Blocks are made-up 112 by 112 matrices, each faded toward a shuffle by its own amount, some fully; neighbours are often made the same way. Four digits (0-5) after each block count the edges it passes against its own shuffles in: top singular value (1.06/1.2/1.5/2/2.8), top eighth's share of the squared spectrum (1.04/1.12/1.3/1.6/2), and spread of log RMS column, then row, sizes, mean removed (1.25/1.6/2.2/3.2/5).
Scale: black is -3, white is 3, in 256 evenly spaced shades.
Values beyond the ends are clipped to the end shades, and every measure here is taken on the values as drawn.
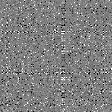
4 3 2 2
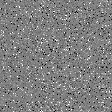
3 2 1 1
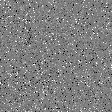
2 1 0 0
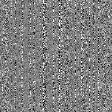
2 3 4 0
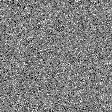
0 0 0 0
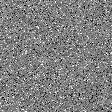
0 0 0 0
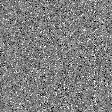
1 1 1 0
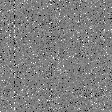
2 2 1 1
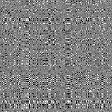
5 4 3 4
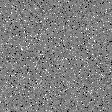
2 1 0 0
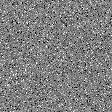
0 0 0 0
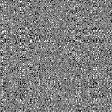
4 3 3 2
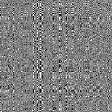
5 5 4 3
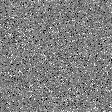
0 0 0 0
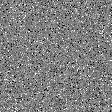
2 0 0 0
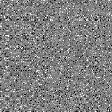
4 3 2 2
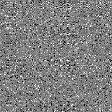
4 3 2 2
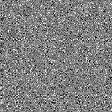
4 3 1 2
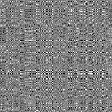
5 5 4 4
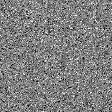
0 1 0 2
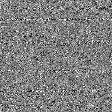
1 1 0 3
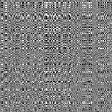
5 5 4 4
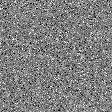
1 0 0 0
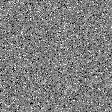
0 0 0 0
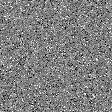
1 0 0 0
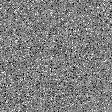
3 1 0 0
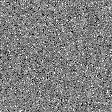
1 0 0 0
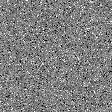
2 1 0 0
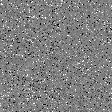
2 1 0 0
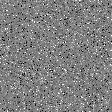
2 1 0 0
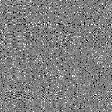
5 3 2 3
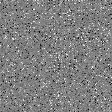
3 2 1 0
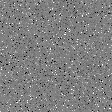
0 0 0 0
